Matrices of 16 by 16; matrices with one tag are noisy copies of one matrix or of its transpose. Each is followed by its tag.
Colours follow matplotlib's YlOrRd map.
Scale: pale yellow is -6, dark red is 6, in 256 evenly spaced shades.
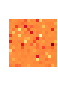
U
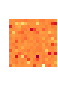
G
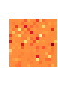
U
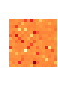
U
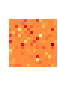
U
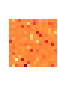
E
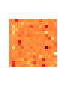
G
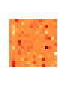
G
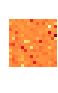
E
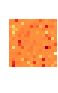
G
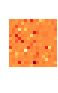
U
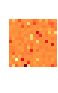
E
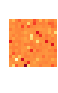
E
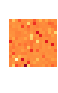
E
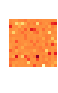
G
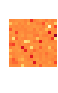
E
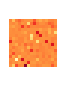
E
